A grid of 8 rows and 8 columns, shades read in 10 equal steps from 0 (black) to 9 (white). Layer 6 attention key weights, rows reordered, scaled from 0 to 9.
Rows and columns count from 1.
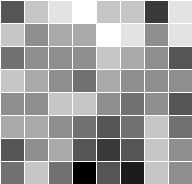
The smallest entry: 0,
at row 8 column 4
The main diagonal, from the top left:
3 5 5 4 5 4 7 5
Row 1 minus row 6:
-3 1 3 5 4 3 -5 4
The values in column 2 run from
5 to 7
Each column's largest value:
7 7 8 9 9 8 7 8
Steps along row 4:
down down down up down same same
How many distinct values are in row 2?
5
